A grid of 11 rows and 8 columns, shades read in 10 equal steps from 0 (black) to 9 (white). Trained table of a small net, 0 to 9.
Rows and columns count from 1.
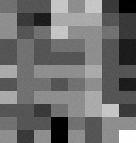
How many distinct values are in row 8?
4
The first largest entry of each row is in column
4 4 4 6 6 1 6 1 7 7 8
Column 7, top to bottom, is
2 3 4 3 3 3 3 3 7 5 5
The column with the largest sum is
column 6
